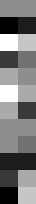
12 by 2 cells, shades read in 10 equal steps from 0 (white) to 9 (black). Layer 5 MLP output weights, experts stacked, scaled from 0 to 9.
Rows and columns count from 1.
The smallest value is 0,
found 2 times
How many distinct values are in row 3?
2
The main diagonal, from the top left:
4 8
